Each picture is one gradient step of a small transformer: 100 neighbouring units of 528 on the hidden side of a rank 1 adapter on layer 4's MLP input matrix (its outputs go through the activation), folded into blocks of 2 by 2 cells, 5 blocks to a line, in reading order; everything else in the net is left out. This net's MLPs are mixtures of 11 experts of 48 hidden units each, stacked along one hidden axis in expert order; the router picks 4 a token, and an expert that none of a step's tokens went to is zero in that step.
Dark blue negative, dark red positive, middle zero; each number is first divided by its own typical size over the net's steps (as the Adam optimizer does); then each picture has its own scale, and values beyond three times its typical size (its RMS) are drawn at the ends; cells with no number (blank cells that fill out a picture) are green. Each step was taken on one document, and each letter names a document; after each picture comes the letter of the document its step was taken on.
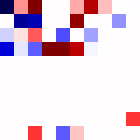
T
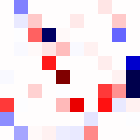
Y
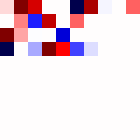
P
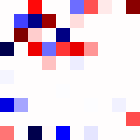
P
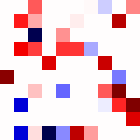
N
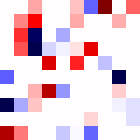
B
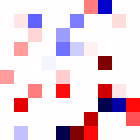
N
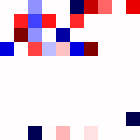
P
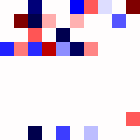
P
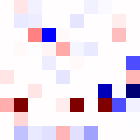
Y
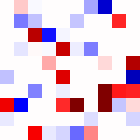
Y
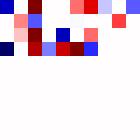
T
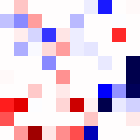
Y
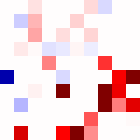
N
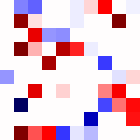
N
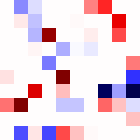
Y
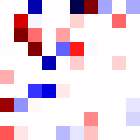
B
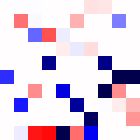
N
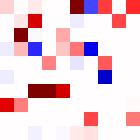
B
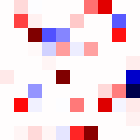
Y
